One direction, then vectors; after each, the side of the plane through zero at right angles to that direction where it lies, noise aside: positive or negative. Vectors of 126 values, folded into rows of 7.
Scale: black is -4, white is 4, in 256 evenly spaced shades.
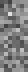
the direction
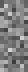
positive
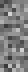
positive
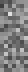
positive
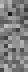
negative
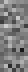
negative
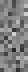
negative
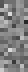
positive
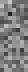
negative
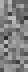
negative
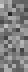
negative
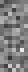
positive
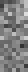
positive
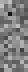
negative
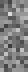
positive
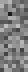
negative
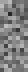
negative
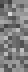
positive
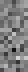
negative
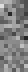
negative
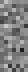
negative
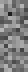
negative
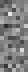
positive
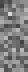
positive
